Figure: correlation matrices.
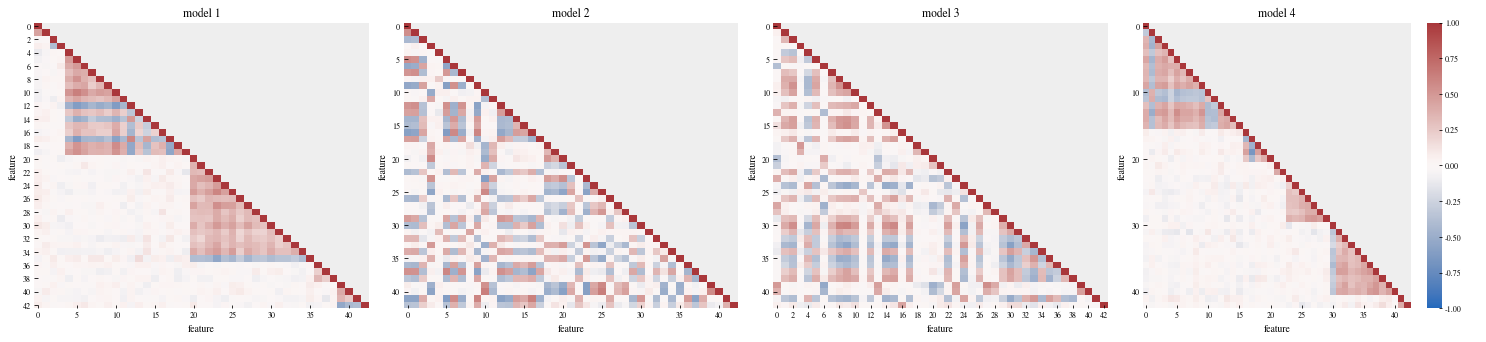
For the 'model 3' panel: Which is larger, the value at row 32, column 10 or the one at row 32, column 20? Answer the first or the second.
the second
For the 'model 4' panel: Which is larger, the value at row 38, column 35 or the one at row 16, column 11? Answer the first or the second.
the first
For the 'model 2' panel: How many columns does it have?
43
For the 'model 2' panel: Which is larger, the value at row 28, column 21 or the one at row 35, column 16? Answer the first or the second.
the first
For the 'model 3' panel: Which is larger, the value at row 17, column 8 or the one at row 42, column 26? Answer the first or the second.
the first
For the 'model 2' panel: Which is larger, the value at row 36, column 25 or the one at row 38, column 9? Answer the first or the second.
the second
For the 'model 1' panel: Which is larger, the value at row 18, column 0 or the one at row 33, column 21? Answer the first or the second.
the second
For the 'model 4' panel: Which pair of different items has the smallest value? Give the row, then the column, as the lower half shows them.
19, 17
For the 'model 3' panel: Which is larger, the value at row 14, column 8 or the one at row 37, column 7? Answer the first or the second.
the first
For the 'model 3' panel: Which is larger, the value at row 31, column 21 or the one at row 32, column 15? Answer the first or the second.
the first
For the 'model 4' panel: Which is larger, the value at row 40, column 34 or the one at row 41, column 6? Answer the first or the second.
the first
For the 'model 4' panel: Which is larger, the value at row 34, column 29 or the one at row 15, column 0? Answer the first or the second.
the second
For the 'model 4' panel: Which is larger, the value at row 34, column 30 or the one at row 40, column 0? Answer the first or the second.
the second
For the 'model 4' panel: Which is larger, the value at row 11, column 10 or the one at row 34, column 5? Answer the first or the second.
the first
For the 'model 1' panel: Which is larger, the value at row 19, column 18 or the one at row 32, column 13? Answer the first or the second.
the first
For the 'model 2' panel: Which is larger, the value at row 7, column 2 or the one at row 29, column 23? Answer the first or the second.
the second
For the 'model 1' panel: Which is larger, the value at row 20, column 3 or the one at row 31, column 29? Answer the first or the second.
the second
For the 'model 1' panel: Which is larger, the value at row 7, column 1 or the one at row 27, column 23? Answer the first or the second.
the second
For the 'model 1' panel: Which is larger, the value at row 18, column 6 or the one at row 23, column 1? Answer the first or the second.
the first
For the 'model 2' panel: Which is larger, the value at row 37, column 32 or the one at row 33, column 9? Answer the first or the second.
the first
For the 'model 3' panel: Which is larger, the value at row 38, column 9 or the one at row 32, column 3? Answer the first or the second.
the first
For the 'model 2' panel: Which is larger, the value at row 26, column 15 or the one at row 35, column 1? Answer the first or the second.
the first
